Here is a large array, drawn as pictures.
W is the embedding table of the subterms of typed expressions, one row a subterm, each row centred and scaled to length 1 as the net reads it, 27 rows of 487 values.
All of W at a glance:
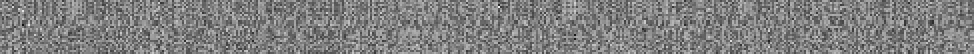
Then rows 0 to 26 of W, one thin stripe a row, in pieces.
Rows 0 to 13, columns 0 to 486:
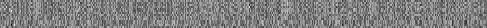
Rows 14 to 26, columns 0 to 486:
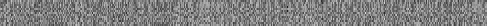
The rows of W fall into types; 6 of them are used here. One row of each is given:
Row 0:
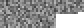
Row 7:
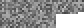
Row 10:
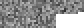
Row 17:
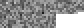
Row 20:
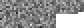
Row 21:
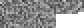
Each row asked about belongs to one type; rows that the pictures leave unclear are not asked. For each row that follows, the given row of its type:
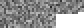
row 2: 21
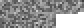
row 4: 21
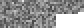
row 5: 21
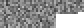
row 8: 0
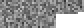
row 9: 0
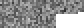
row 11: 10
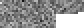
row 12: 20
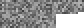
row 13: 7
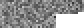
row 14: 20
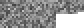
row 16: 17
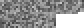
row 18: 21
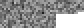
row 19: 17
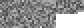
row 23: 17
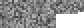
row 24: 10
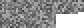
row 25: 7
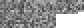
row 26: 17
